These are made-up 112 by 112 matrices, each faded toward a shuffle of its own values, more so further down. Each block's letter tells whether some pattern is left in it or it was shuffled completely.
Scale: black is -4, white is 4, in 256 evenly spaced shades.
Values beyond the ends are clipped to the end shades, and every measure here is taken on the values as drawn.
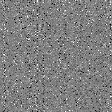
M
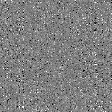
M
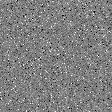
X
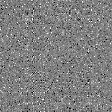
M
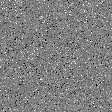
X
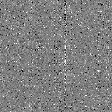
M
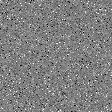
X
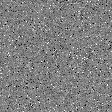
X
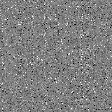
M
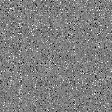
M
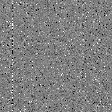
M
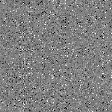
M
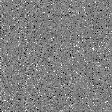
M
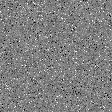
X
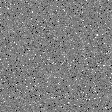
X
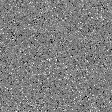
X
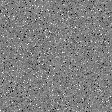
X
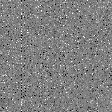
M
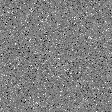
X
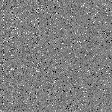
M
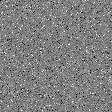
X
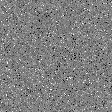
X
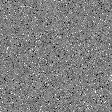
X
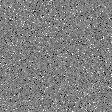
X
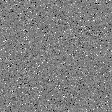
X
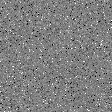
X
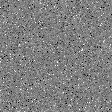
X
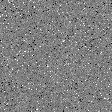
X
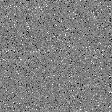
M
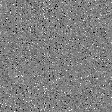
M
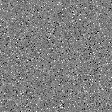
M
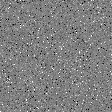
X
